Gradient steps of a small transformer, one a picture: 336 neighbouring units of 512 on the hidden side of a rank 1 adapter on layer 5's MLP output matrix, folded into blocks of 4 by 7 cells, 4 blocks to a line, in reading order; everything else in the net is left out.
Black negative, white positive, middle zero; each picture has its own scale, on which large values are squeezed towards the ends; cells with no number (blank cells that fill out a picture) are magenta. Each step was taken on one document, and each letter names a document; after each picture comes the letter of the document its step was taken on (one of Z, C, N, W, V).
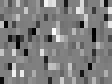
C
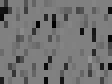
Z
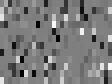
Z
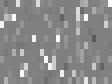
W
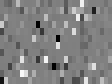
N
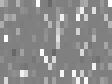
W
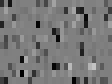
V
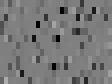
N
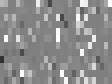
W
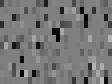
V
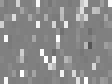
W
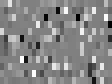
V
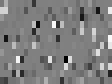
Z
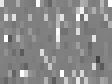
W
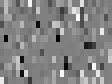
N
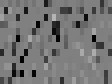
C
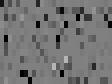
N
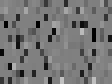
C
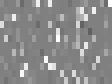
W
